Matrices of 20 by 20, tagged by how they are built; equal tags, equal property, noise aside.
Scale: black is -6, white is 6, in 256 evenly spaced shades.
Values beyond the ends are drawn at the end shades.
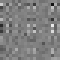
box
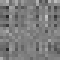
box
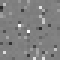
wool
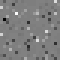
wool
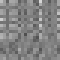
box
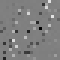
wool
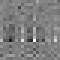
box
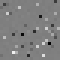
wool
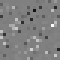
wool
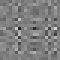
box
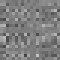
box
